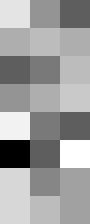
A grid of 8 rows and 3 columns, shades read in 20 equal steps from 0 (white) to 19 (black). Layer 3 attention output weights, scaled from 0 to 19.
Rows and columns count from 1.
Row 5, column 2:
10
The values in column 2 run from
5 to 12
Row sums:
22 17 27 18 23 31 19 15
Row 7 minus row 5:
2 -1 -5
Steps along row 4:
down down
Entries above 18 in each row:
0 0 0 0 0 1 0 0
